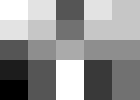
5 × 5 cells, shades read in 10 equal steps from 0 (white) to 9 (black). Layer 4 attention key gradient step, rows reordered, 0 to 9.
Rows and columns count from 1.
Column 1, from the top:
0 1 6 8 9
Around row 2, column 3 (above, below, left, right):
6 3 2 2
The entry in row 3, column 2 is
4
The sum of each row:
10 12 21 26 27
